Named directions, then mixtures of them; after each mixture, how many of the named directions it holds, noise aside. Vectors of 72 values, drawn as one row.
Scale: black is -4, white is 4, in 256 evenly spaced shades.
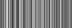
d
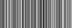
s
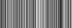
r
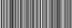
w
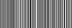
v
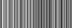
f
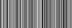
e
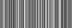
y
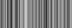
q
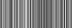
three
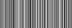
two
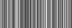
three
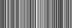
three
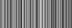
one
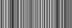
three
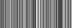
two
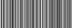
one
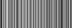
three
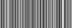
two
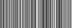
three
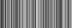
three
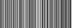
three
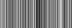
one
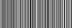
one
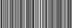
two
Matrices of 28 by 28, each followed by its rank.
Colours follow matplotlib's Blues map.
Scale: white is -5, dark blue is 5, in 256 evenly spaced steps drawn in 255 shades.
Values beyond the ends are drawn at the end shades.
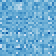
five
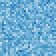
full rank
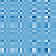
one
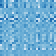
three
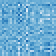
five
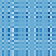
one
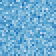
full rank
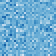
five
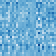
five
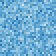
full rank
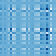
one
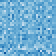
five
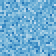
full rank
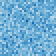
full rank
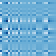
one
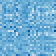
five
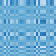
one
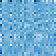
three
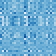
three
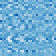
three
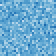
full rank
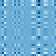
one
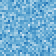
full rank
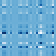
one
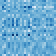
three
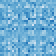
five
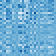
three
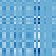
one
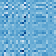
three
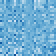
five
